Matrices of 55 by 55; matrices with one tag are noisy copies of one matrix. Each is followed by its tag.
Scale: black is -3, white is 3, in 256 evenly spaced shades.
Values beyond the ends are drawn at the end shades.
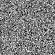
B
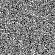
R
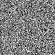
B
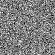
R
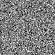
B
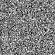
B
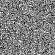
R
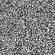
B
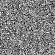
R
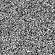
B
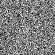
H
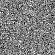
R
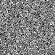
H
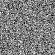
R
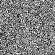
H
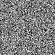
B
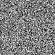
B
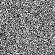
H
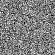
R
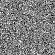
R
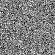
R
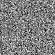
B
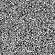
B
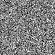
B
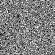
H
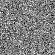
R
